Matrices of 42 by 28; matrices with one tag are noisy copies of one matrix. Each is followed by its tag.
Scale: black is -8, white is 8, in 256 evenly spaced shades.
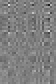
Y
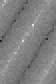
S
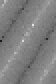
S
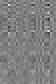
Y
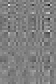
Y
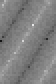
S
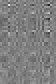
Y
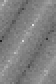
S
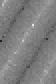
S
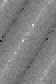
S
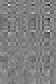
Y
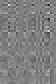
Y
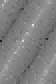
S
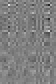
Y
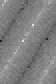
S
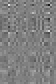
Y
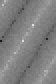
S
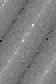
S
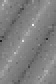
S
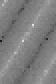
S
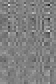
Y
